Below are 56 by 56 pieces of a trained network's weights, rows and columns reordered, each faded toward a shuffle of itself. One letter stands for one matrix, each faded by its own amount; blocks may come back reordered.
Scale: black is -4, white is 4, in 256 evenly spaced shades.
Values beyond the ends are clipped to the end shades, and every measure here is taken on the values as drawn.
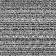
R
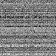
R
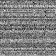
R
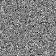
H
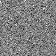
H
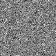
H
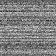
R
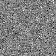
H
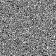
H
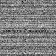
R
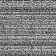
R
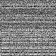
R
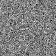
H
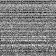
R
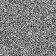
H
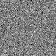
H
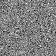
H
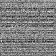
R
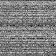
R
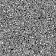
H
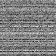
R
